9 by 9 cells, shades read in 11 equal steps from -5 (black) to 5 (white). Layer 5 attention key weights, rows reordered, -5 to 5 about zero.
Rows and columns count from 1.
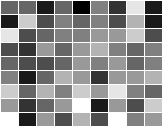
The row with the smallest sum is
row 1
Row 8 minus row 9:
-4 1 -2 3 3 -2 -4 -2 2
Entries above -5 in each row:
8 9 9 9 9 9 9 9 9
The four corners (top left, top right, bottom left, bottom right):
-1 -4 5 1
